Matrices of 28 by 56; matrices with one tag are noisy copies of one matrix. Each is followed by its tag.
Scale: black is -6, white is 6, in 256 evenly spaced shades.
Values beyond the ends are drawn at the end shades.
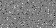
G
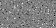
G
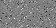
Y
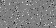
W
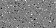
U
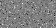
G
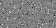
G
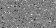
U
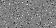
W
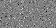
Y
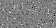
G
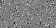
W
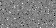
G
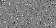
W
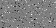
U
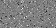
Y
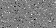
U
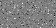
G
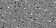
U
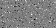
U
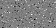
U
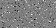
U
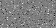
G
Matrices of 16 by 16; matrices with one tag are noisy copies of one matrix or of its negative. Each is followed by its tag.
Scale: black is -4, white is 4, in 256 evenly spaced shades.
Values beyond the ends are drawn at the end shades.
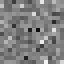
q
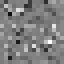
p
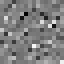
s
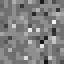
q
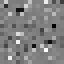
p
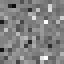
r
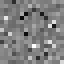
s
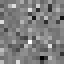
r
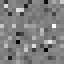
p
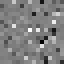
q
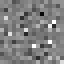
s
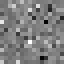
r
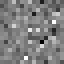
q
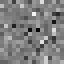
q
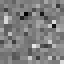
s
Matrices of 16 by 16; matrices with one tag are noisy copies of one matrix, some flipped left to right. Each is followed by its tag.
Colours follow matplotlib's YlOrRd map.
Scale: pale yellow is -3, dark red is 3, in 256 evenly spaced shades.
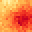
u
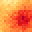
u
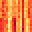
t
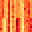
t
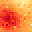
u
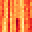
t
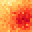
u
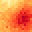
u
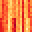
t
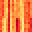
t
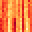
t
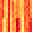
t
